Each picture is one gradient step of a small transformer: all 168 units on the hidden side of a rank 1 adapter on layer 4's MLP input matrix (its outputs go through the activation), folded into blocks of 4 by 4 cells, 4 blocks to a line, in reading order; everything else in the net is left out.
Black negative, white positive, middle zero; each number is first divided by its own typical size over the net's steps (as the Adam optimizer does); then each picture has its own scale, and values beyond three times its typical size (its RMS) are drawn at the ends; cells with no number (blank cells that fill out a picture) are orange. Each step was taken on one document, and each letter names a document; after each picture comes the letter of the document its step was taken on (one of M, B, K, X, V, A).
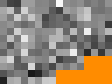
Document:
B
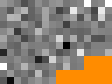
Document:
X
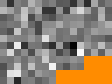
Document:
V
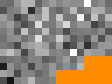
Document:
X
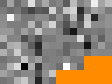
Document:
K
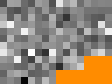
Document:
B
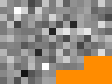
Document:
B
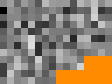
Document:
K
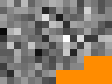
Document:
K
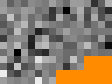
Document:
K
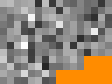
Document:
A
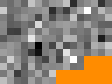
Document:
K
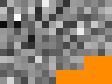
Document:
A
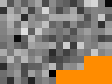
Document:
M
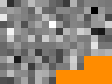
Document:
B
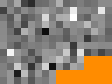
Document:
V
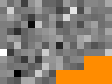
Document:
V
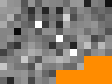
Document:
X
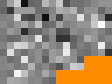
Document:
V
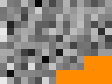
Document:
A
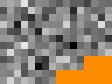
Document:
V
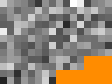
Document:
A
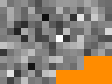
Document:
V
